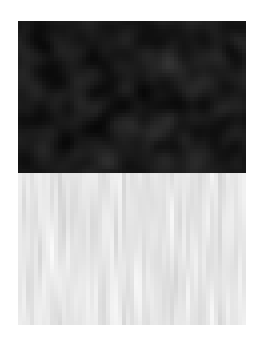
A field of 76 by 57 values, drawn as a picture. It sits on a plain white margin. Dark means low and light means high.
It is made of 2 by 1 panels. Panel 1,1: very low, blotchy, faint in contrast. Panel 2,1: very high, streaked downward, faint in contrast.
